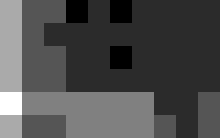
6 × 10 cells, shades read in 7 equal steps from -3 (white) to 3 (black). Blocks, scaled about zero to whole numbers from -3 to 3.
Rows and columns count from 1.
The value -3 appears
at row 5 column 1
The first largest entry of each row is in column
4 3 6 4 8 9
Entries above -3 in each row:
10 10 10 10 9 10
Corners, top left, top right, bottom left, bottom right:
-1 2 -1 1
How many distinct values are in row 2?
3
